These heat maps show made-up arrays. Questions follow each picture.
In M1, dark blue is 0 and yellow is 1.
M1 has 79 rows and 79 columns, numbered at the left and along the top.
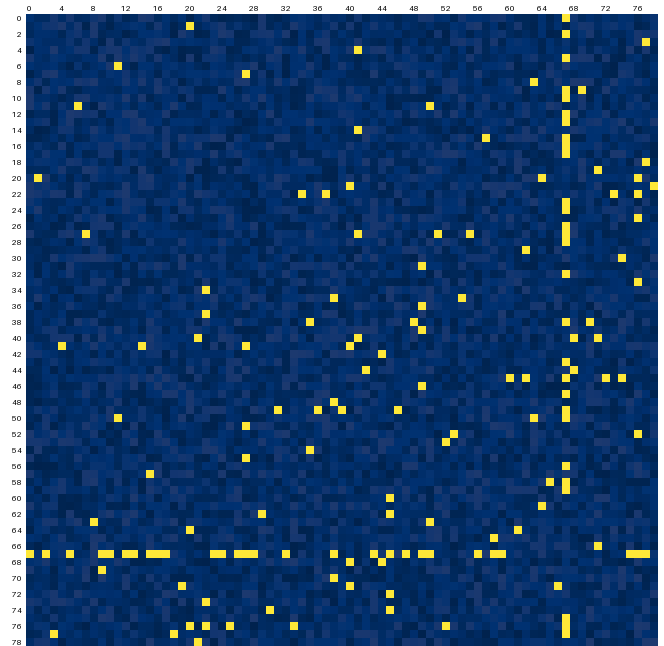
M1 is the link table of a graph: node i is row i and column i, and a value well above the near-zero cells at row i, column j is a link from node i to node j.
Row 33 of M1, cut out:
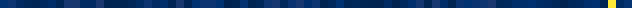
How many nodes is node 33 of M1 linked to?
1
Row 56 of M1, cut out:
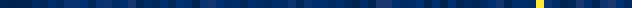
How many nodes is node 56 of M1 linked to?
1
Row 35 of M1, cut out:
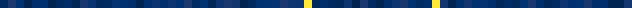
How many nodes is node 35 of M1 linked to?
2
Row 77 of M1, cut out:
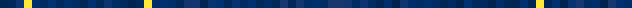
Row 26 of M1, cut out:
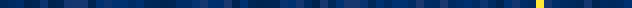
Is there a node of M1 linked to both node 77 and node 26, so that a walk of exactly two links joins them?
yes
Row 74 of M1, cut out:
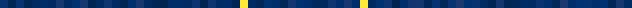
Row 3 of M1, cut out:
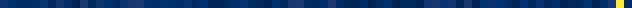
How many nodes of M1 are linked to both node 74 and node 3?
0
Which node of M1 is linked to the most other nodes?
node 67
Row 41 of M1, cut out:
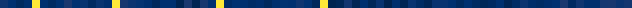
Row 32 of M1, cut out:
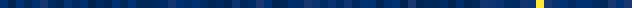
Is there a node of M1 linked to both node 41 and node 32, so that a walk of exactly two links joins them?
no
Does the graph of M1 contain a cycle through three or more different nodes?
no
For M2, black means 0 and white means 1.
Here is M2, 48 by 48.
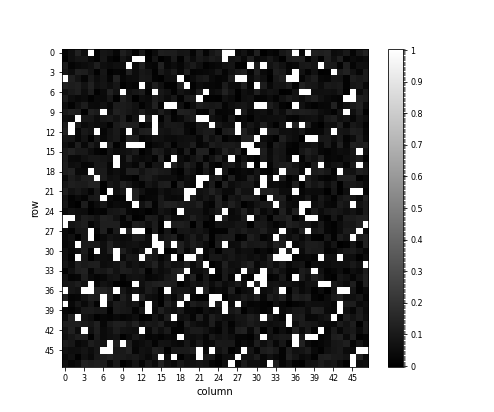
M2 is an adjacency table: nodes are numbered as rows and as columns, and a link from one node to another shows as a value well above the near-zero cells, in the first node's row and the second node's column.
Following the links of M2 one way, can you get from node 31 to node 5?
yes
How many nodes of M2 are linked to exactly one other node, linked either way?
1
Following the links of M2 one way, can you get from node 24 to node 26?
yes
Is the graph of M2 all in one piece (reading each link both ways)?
yes
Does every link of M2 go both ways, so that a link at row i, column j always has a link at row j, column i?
yes
